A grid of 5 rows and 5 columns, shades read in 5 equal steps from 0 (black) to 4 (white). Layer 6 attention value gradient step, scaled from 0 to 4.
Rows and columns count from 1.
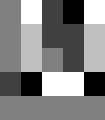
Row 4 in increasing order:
0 0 1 4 4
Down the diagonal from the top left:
2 3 2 4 2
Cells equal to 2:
9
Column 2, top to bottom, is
4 3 3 0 2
